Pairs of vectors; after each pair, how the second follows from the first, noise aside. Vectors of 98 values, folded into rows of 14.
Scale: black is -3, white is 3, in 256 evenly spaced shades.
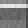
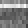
copied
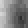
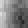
copied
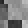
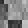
copied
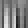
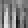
copied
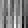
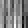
copied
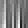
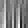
copied
